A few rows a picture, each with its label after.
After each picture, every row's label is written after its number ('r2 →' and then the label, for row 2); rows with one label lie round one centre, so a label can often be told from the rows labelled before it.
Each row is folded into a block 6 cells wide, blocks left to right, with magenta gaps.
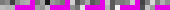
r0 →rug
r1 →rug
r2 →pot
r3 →pot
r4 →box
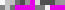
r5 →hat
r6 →pot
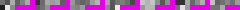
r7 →box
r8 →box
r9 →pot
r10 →pot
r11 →hat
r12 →box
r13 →pot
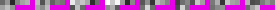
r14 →rug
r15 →pot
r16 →hat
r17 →hat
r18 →rug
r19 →box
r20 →rug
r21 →pot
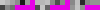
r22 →hat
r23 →hat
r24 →rug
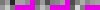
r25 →rug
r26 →rug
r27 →box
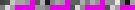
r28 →box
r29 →rug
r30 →box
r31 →hat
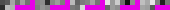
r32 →box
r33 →rug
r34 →pot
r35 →hat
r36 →hat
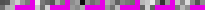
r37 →box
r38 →pot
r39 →rug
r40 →pot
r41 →hat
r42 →hat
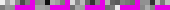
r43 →hat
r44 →rug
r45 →hat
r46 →pot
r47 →rug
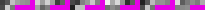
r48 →box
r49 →hat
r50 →box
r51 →hat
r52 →box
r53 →pot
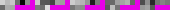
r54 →hat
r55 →pot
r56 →hat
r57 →box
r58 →rug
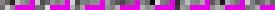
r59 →rug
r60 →pot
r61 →pot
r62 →pot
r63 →rug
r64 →box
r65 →rug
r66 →pot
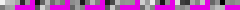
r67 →hat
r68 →box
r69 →rug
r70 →box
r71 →hat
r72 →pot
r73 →rug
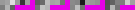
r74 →hat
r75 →box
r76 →rug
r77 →box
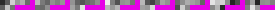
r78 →box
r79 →pot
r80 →pot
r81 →pot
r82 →pot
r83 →box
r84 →hat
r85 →rug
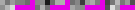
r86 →pot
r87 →rug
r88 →rug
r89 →box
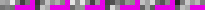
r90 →hat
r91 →box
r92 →hat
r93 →box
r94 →hat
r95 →box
